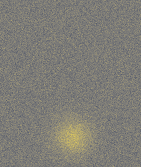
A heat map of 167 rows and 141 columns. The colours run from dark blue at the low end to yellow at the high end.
Bumps: one, in the bottom middle. Ninth with the highest average: bottom middle. Odd rows or columns: none. Stripes: none.
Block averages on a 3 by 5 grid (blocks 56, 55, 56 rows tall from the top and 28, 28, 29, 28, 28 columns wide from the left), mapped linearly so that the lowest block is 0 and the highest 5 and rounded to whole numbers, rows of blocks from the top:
0 0 0 0 0 | 0 0 0 0 0 | 0 1 5 1 0
